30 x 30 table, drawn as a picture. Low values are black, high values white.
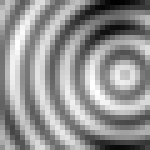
Ninth with the lowest average: top right. Rings: centred on the middle right. Lone odd cells: none.
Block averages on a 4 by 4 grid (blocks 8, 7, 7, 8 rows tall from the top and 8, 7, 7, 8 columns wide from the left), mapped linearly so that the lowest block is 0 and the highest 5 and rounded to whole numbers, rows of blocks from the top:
4 3 0 0 | 5 4 3 4 | 4 5 5 5 | 3 4 3 1
